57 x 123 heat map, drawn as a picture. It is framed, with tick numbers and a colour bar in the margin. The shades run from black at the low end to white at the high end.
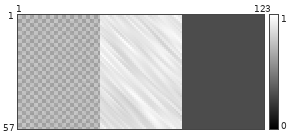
The table splits into one row of 3 panels. Panel 1,1: high, checkered. Panel 1,2: very high, slanting down to the right, faint in contrast. Panel 1,3: low, flat.
